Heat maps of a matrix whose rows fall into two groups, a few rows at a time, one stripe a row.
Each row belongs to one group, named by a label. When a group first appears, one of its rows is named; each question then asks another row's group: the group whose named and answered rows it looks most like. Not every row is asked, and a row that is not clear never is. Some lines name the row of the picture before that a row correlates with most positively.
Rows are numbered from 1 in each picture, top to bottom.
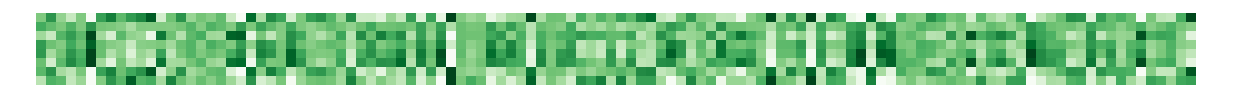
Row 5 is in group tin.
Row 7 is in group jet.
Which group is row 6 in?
tin
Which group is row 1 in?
jet
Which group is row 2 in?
tin
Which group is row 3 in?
tin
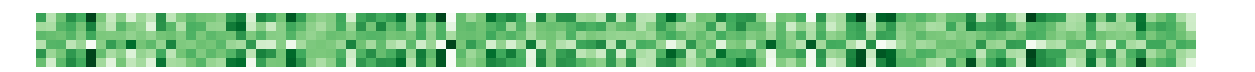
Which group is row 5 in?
tin
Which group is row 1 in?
tin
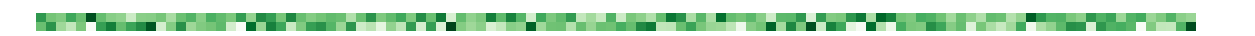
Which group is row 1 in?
tin
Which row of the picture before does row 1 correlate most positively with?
5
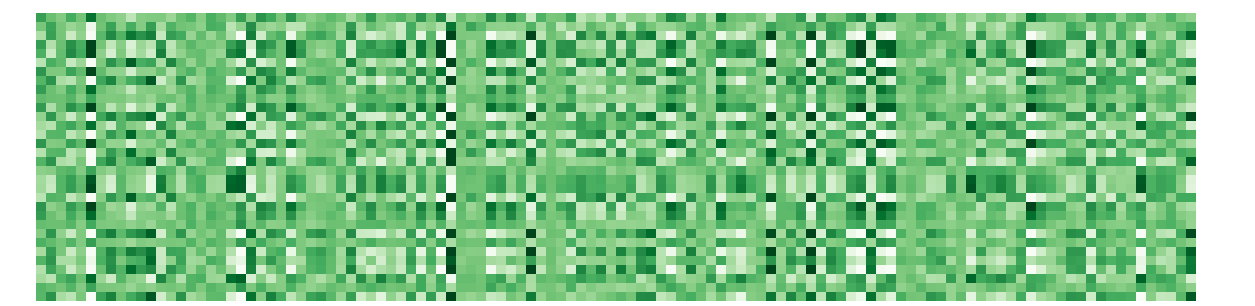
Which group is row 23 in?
tin
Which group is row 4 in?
tin
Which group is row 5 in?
tin
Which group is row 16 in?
jet
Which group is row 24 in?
tin
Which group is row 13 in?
tin
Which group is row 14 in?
jet
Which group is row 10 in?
tin
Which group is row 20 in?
tin
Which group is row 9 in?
tin
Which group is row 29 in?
jet
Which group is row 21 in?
jet
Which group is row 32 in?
jet
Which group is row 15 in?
tin
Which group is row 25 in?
jet
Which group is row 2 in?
jet
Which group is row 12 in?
jet
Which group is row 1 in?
tin
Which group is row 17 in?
jet
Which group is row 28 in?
jet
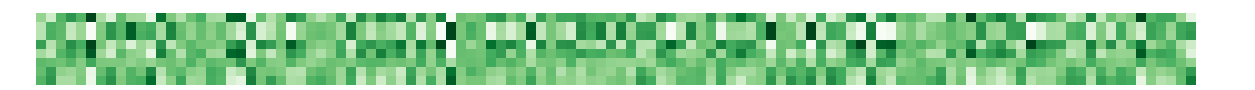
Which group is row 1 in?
tin
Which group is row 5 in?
tin
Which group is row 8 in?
jet
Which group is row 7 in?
jet
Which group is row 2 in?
jet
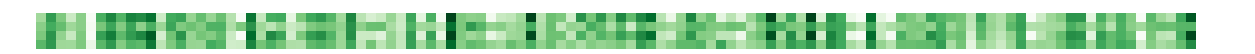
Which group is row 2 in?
jet
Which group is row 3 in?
jet
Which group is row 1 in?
jet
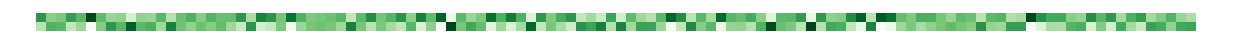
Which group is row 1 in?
tin
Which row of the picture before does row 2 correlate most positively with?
1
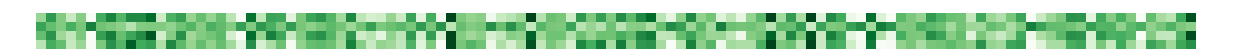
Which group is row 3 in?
jet
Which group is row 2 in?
tin
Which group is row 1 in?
jet
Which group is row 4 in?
jet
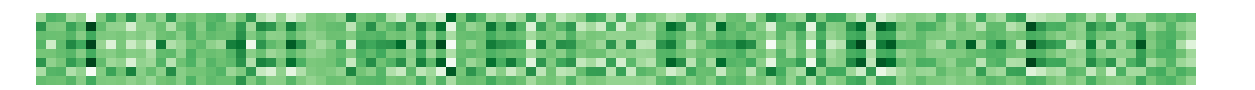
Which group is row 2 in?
tin
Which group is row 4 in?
tin
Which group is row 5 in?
tin
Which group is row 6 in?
tin
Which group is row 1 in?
jet
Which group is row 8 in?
tin
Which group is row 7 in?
jet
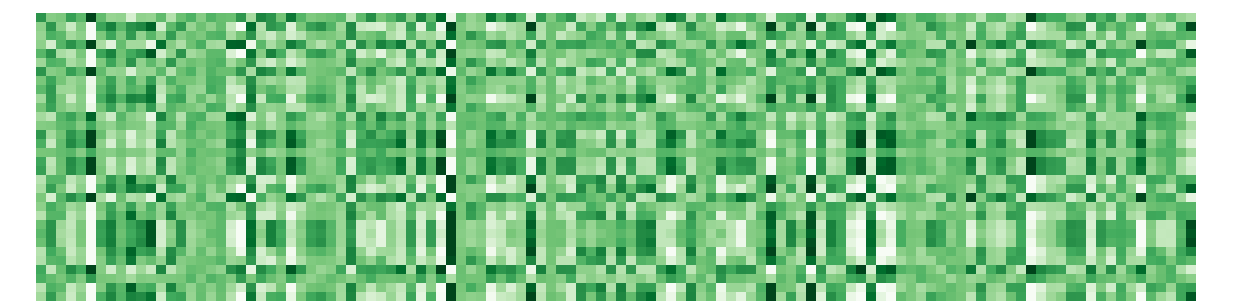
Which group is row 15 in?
tin
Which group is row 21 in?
tin
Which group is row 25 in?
jet
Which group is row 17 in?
tin
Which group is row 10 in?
jet
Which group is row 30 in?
tin
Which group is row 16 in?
tin
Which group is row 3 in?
jet
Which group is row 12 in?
tin
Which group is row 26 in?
jet
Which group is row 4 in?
tin
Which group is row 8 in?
jet
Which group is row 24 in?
jet
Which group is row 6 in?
jet
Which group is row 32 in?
jet
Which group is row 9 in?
jet
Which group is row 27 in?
jet
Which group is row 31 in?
jet
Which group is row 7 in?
tin
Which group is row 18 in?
tin
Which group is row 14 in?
tin
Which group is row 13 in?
tin
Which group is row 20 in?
jet
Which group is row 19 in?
jet
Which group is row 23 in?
jet
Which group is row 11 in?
jet
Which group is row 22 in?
jet
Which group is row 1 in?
tin
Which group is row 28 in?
jet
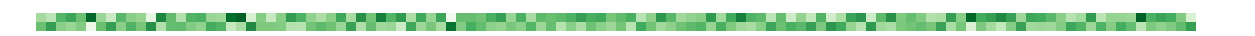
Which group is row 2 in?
jet
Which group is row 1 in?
tin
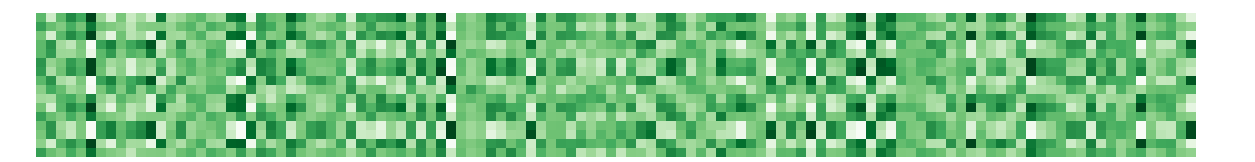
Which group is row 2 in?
tin
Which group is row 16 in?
tin
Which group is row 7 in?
tin
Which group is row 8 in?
jet
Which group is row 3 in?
tin
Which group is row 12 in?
tin
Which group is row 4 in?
jet
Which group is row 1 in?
tin
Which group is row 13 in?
jet
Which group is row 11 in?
tin
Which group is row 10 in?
tin
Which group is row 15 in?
tin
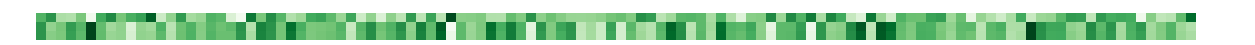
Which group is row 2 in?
tin
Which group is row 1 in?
jet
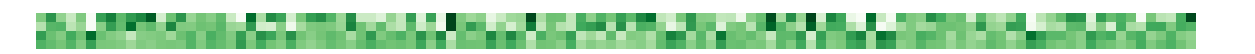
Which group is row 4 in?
tin
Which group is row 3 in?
tin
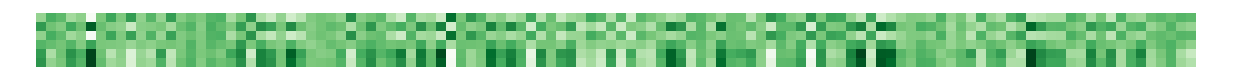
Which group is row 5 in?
tin
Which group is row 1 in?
jet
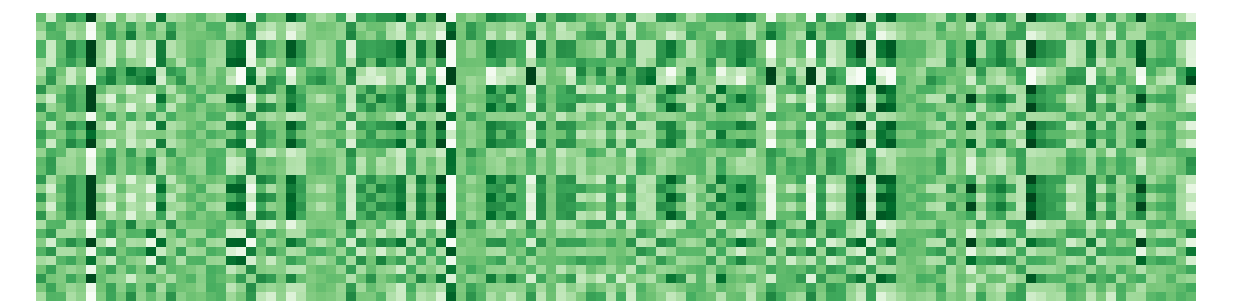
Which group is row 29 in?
jet
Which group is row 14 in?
tin
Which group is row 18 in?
jet
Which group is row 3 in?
jet
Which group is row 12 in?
jet
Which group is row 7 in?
jet
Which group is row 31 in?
jet
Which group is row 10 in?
tin
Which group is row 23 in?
tin
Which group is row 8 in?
jet
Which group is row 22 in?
tin
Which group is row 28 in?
tin
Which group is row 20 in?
tin
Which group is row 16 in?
jet
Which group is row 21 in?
tin
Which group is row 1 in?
tin
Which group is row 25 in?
jet
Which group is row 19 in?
tin
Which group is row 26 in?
tin
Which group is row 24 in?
jet
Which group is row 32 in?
jet
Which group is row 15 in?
tin
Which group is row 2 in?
jet
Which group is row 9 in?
tin
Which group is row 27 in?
jet
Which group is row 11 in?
tin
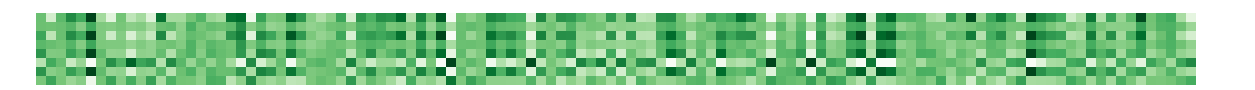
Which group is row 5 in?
tin
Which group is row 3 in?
tin
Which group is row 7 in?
tin
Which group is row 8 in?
jet
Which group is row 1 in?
tin
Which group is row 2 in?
tin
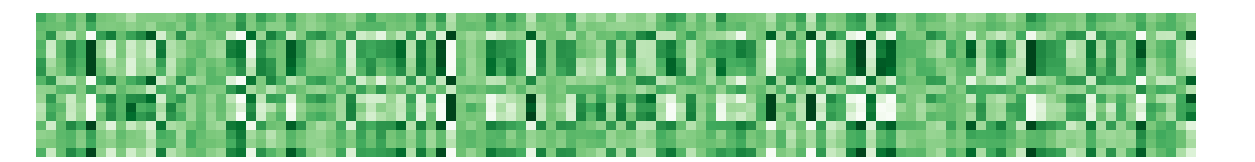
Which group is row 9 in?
tin
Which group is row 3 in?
jet
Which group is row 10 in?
jet
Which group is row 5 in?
tin
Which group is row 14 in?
tin
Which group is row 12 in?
jet
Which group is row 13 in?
tin
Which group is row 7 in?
tin
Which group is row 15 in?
tin
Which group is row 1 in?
tin
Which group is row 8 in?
jet
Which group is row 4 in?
tin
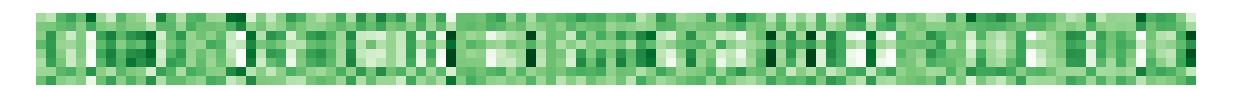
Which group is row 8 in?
jet
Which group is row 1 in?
tin
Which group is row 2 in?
tin
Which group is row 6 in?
jet
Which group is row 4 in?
jet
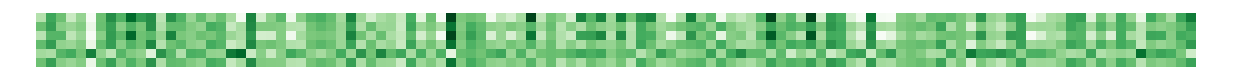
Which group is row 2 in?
jet
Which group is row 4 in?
jet
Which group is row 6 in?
jet
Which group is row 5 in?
tin
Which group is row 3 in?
jet
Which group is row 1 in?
jet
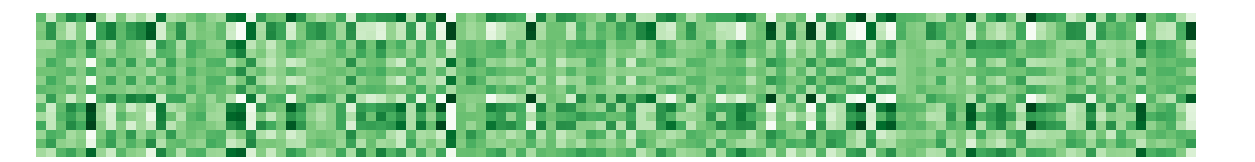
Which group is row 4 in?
tin
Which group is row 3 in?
jet
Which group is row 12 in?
tin
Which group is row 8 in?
jet
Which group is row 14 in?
jet
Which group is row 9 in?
tin
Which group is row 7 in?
tin
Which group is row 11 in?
tin
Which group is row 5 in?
tin
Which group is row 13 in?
tin
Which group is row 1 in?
tin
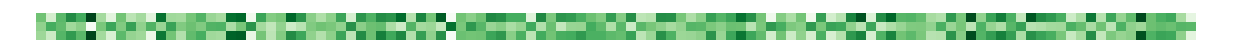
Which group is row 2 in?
jet
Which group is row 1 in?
tin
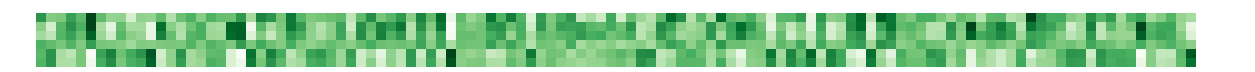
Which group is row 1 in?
tin
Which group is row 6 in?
jet
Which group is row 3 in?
tin
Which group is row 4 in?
tin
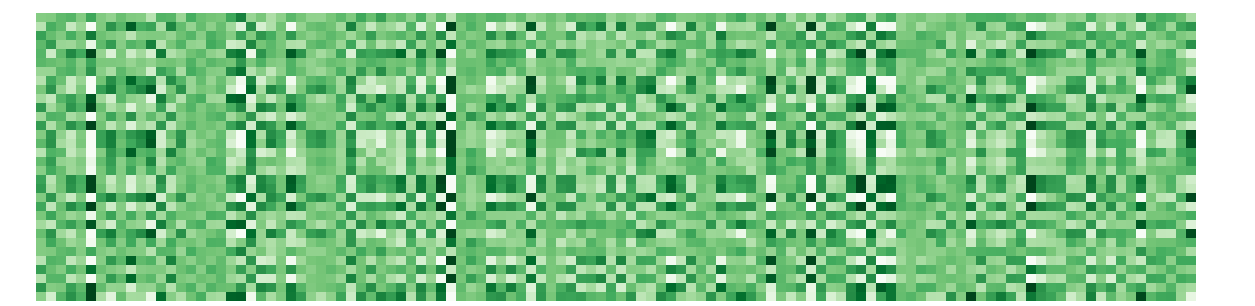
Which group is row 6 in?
tin
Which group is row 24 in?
tin
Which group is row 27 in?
tin
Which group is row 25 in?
jet
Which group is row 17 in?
jet
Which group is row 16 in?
jet
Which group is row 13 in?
tin
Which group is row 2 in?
jet
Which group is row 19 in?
tin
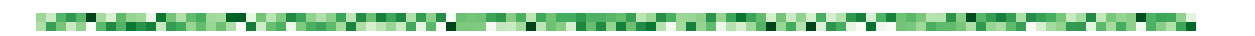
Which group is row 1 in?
tin
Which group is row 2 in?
jet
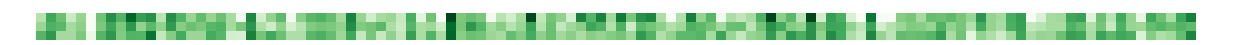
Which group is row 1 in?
jet
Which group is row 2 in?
jet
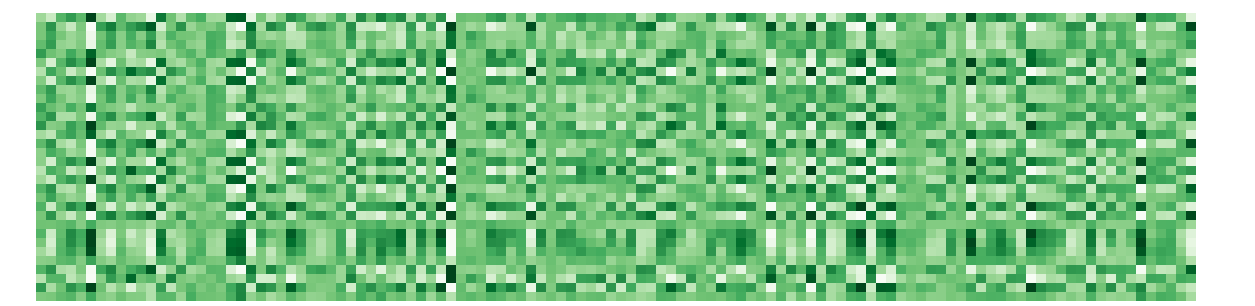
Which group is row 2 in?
jet
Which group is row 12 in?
jet
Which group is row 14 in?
tin
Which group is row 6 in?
tin
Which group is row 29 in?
jet
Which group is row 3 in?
jet
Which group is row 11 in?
tin
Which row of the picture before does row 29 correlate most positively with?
3
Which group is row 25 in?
tin
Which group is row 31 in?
tin
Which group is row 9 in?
jet
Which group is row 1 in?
tin
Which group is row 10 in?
jet
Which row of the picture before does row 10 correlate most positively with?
2
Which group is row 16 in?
jet
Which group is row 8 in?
tin
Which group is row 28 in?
tin
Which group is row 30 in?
jet
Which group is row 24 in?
tin
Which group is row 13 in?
tin
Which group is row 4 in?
jet
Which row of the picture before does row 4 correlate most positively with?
3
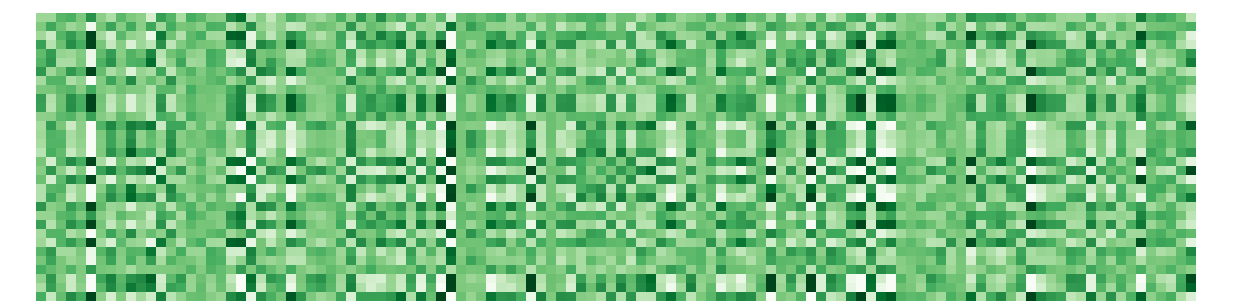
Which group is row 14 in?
jet
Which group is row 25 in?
jet
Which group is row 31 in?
jet
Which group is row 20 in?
jet
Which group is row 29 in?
tin
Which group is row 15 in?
jet
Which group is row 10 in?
tin
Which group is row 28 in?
jet
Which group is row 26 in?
tin
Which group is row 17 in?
tin
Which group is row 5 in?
jet
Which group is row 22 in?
tin
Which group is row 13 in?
jet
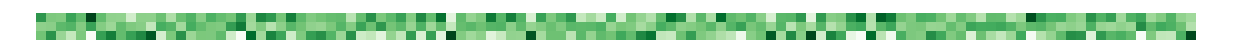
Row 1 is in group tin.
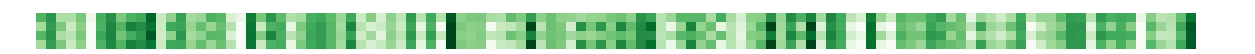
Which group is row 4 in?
jet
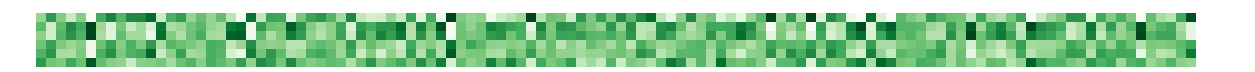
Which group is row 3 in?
tin
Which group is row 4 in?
jet
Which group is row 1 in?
jet
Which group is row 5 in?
jet
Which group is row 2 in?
tin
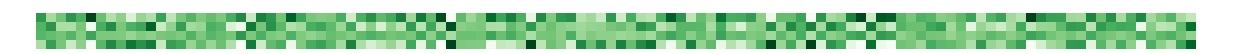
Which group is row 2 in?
jet
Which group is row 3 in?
tin
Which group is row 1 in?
tin
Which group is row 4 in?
jet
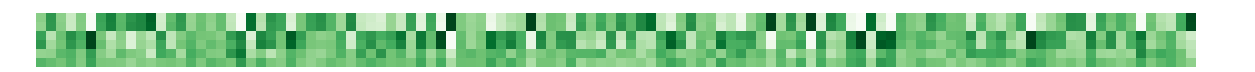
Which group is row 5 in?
tin
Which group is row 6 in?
tin
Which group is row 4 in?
tin
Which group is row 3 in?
tin
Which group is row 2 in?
jet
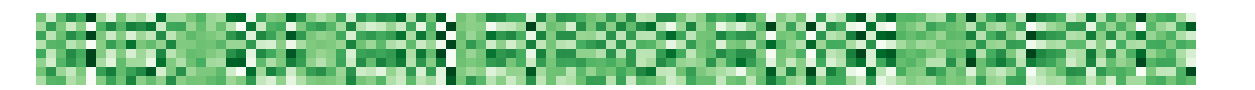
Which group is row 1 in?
tin
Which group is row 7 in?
jet
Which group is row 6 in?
tin
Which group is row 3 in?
tin
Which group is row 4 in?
jet
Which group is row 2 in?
jet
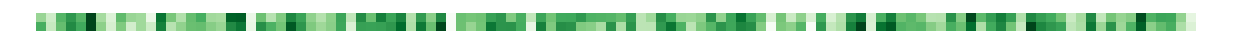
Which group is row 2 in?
tin
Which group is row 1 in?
tin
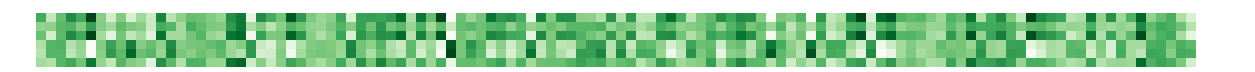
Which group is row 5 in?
jet
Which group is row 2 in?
tin
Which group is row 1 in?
tin
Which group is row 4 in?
jet
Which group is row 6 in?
tin
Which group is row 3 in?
tin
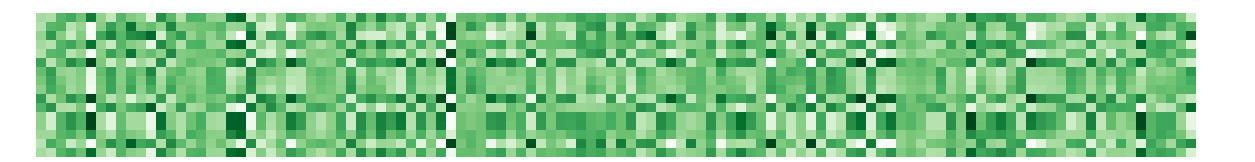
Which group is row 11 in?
jet
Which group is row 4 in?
tin
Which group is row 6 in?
tin
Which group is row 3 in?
jet
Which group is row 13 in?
tin
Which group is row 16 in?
tin
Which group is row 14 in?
tin
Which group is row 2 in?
jet
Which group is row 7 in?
jet
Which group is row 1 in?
tin
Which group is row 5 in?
jet
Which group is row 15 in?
jet
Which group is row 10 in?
tin
